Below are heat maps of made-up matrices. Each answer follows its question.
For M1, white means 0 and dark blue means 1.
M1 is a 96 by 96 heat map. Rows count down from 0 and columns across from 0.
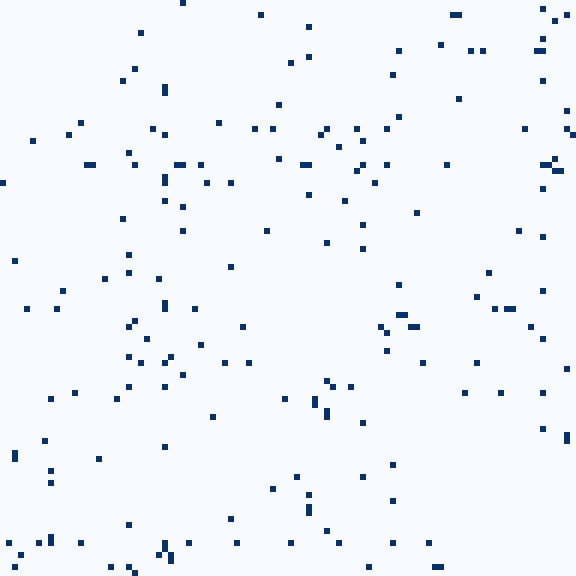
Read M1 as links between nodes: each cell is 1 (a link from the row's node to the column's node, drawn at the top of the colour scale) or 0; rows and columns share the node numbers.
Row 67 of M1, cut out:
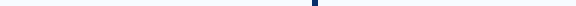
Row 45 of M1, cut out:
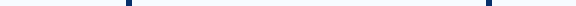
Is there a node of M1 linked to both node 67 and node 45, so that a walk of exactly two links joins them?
no
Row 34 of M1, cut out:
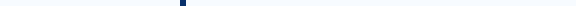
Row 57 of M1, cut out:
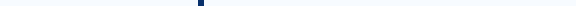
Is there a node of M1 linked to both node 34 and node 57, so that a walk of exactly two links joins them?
no
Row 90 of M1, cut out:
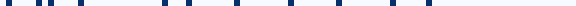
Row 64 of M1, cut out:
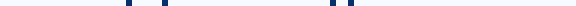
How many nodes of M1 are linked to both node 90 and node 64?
1
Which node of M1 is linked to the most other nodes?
node 27
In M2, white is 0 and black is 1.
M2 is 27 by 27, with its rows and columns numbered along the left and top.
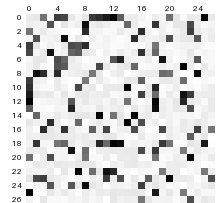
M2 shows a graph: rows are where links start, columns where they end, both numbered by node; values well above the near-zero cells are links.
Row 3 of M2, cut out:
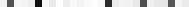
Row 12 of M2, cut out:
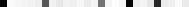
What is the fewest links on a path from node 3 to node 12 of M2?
3
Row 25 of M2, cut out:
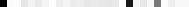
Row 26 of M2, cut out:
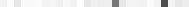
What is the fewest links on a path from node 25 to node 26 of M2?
4
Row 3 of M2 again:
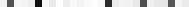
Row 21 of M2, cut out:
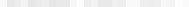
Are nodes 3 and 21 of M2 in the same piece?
no
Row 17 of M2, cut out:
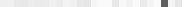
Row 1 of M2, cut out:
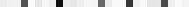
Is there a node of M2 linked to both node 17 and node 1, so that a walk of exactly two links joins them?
yes
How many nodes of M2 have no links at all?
1
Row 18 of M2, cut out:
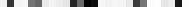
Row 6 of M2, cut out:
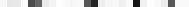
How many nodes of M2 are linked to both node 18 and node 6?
5
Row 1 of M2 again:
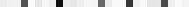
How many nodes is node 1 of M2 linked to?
5
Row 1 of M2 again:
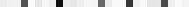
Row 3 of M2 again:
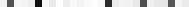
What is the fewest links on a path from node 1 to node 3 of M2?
1
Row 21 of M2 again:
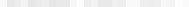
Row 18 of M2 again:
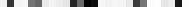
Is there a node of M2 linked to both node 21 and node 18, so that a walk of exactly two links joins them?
no
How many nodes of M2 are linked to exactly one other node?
1
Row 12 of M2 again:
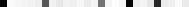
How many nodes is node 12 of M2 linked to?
5
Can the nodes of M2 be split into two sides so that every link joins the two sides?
no
